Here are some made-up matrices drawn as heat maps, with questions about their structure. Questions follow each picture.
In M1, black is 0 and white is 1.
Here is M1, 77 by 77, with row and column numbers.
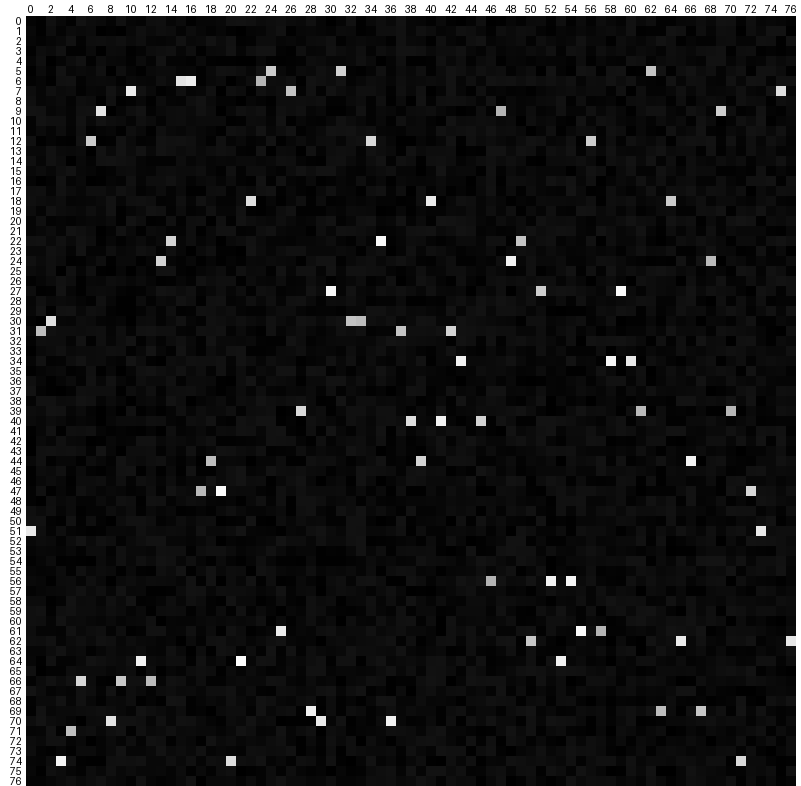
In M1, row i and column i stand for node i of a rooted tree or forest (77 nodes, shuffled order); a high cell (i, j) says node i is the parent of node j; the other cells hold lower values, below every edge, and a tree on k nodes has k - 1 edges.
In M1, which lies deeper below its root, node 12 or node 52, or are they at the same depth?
node 52
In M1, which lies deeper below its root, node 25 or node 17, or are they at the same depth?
node 17
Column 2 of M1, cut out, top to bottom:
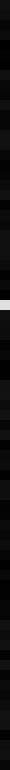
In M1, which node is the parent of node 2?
30
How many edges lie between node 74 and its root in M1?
0
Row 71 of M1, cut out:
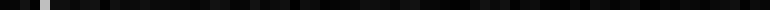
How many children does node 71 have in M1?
1
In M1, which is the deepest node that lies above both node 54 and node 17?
66
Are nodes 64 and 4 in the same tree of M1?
no
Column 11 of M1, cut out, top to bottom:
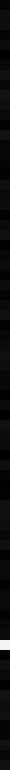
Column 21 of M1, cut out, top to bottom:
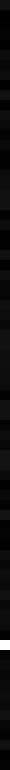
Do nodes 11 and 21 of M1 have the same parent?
yes
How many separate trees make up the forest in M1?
2
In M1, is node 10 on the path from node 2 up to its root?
no
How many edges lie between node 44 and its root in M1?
0
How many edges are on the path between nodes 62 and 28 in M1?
5
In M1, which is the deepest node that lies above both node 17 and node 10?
9
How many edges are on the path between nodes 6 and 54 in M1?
3
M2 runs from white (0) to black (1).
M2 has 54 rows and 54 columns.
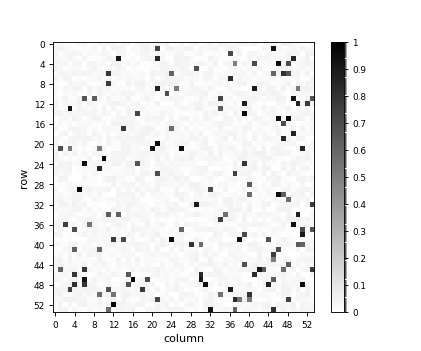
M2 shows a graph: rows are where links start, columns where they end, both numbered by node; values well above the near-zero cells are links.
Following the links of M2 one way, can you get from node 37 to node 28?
yes
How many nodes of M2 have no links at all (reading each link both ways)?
4
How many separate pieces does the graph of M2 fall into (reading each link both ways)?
6
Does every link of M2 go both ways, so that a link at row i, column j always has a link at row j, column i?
yes
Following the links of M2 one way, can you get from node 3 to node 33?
no
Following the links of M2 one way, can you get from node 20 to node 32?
yes
